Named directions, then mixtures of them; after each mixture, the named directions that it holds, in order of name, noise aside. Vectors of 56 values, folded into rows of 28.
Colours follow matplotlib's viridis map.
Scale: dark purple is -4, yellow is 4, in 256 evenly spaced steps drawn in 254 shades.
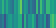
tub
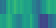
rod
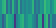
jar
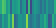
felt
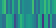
jar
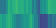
rod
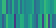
jar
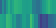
rod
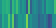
felt, rod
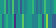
jar, tub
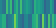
jar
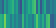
tub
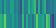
tub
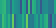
felt, tub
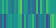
tub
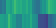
rod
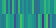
jar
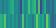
tub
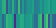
jar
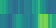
rod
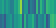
tub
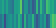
tub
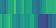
rod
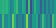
felt, jar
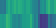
rod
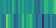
jar, rod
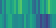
rod, tub
